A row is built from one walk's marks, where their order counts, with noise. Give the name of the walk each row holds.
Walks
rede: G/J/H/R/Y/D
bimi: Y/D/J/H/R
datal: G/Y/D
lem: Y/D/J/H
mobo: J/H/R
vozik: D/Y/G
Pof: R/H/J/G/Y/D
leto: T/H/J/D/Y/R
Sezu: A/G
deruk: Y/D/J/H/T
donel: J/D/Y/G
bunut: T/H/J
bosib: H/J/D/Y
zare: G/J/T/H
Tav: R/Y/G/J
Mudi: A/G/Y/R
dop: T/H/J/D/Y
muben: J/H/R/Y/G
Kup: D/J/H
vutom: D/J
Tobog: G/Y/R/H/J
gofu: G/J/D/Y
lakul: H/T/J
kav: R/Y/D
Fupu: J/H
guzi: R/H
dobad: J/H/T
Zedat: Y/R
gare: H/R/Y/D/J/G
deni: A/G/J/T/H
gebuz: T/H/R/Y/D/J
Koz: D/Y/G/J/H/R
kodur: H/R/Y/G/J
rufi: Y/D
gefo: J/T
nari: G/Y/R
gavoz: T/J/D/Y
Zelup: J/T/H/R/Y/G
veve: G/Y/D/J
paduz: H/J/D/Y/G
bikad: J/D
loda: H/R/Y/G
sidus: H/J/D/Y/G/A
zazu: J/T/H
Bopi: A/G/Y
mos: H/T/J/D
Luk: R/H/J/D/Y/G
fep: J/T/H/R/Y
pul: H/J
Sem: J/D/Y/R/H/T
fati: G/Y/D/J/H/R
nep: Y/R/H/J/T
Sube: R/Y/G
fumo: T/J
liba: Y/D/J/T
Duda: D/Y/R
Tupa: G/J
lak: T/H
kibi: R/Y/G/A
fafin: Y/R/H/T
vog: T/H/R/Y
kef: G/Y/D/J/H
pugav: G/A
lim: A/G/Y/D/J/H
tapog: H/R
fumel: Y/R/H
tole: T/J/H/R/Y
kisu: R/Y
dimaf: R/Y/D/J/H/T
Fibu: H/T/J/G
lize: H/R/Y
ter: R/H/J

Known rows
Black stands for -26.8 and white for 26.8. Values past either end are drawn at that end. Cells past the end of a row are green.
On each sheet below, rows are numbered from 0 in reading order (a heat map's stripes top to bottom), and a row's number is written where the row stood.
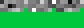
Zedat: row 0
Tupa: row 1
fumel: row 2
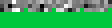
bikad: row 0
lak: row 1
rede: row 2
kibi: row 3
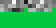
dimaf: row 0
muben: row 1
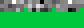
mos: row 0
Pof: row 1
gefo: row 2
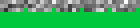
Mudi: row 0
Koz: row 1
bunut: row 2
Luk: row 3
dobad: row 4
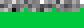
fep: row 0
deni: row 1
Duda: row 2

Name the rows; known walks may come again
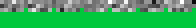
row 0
Zelup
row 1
lize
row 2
pul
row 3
vozik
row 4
muben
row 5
fumel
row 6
lim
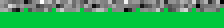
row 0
gare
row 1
mos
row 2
loda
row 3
Zedat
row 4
gefo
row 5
kibi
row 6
Luk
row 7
pugav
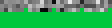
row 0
nep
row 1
liba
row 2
Bopi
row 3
Sube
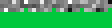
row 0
Tupa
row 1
Tav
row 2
zare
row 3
gebuz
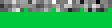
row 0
sidus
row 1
Duda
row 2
dimaf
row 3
Pof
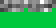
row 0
Sem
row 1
Sezu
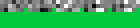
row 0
ter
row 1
Fibu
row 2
mobo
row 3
bikad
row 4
donel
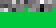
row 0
kisu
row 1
zazu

